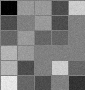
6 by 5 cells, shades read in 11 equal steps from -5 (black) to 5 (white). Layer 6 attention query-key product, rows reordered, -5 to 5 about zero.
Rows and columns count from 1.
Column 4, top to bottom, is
-2 -2 -1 0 3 0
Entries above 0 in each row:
3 1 1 2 2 1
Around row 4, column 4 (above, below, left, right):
-1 3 0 0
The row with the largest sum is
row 4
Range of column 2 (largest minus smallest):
3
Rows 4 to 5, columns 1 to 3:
2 1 0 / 2 -2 0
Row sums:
-2 -3 -2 3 2 -2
